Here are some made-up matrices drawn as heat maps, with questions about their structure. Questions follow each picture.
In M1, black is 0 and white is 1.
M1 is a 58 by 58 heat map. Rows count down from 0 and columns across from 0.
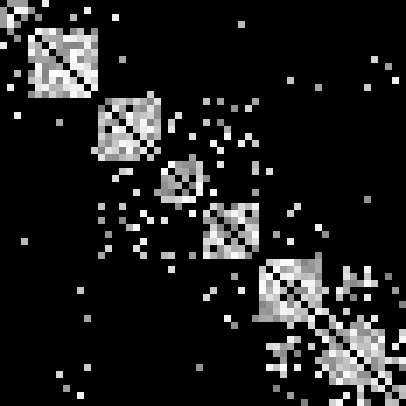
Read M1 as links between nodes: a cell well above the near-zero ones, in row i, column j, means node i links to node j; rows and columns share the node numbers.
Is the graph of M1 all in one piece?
yes
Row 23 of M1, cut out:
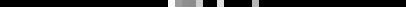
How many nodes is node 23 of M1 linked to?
7
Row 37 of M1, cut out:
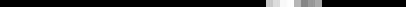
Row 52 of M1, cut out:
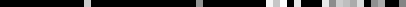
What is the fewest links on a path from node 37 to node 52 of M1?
2
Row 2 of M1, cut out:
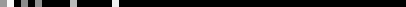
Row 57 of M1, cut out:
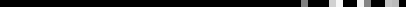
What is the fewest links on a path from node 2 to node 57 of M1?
4
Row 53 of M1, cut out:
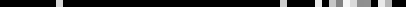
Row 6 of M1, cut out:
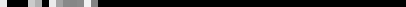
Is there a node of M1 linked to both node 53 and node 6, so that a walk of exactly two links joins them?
yes
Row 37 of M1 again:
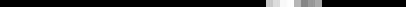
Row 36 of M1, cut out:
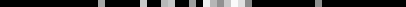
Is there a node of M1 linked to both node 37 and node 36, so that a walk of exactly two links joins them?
yes
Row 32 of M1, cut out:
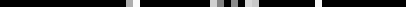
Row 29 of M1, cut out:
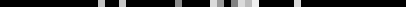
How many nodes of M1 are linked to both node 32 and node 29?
5
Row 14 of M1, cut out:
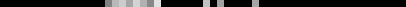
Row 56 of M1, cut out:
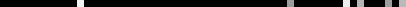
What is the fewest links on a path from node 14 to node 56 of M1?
4
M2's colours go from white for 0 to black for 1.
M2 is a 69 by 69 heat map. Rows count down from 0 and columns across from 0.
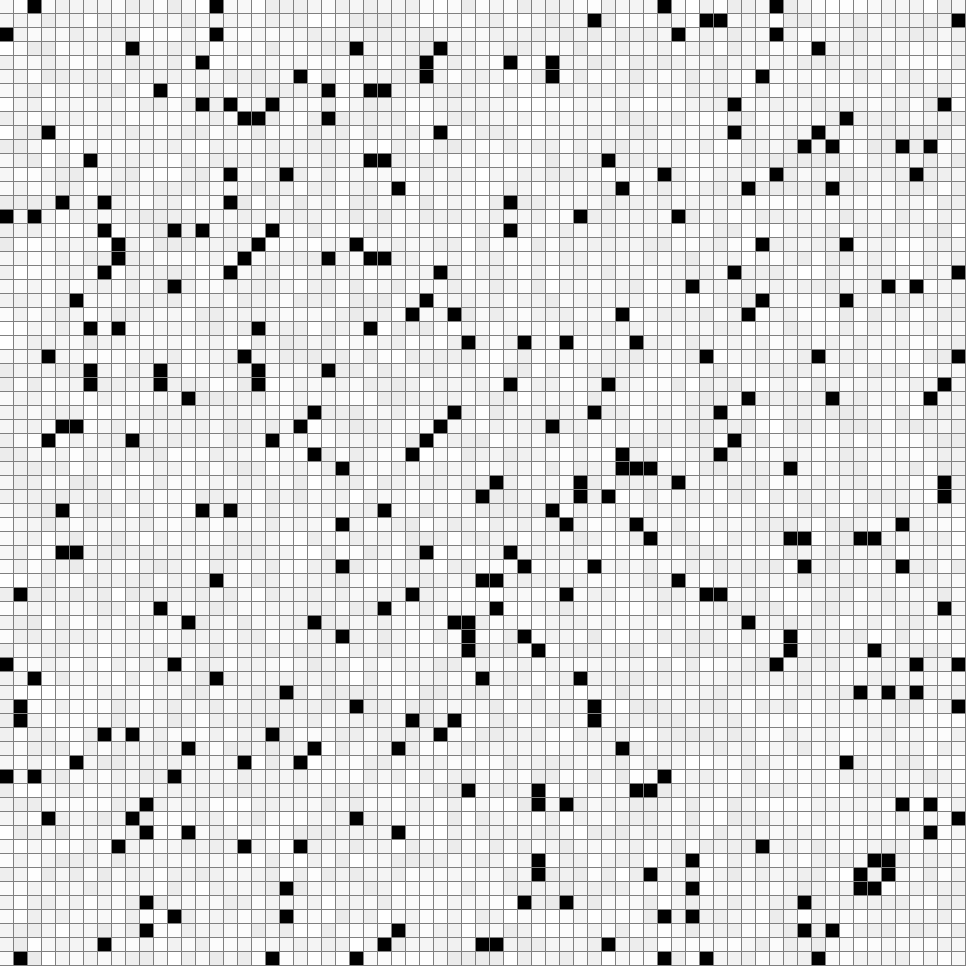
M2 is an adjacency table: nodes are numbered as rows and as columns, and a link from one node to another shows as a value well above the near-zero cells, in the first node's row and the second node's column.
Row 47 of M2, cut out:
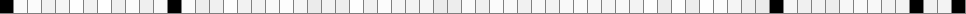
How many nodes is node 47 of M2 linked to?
5
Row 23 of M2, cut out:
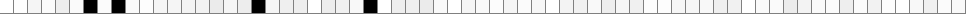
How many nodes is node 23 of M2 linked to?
4
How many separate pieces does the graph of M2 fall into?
1
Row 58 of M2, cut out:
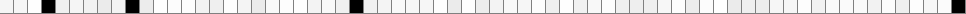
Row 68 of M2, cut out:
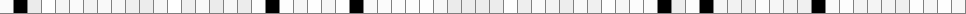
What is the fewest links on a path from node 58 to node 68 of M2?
1
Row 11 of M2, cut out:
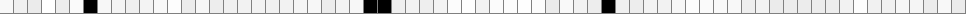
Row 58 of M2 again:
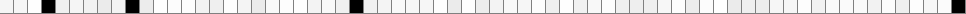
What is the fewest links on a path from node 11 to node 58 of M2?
5
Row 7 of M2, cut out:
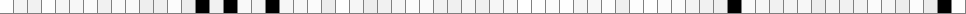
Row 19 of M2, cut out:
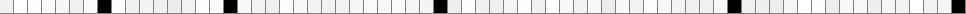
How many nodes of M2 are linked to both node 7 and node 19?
2
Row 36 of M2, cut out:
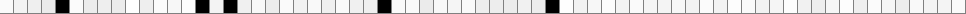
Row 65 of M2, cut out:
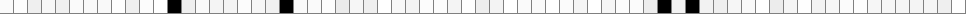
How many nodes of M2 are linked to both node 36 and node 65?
0
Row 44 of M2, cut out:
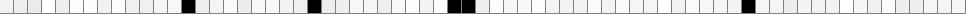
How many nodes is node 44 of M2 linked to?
5
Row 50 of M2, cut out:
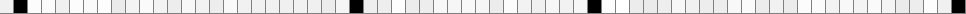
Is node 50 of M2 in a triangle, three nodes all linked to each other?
yes
